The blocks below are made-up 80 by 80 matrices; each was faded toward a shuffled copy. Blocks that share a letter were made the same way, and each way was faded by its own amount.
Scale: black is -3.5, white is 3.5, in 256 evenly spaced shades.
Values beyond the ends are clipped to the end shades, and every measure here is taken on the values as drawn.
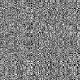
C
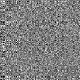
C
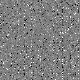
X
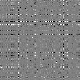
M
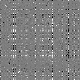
M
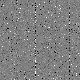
X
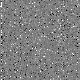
X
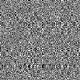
C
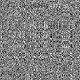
C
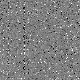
X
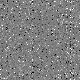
X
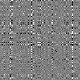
M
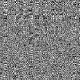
C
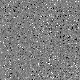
X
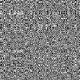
C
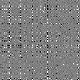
M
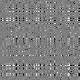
M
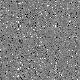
X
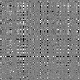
M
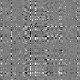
M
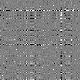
M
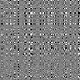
M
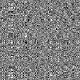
C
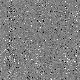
X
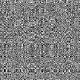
C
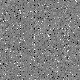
X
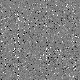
X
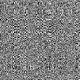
C
